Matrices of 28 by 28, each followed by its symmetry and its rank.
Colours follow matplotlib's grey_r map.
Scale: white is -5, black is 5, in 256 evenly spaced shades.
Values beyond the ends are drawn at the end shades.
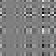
neither, rank one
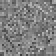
antisymmetric, full rank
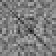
symmetric, rank five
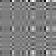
neither, rank one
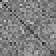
symmetric, rank five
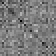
symmetric, rank five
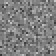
antisymmetric, full rank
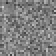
antisymmetric, full rank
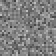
antisymmetric, full rank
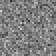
antisymmetric, full rank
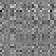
neither, rank three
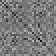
symmetric, rank five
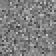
antisymmetric, full rank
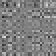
neither, rank three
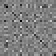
symmetric, rank five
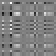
neither, rank one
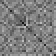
symmetric, rank five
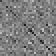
symmetric, rank five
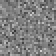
antisymmetric, full rank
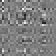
neither, rank three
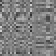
neither, rank three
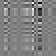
neither, rank one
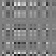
neither, rank one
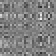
neither, rank three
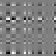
neither, rank one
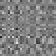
neither, rank three
